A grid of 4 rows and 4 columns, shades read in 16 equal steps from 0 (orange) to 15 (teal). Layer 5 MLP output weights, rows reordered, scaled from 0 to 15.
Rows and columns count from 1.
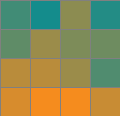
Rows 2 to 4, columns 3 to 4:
8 9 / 6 11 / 0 3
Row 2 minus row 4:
8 6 8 6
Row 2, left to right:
10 6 8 9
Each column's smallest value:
2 0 0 3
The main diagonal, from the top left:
12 6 6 3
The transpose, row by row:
12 10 4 2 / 15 6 4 0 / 7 8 6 0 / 14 9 11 3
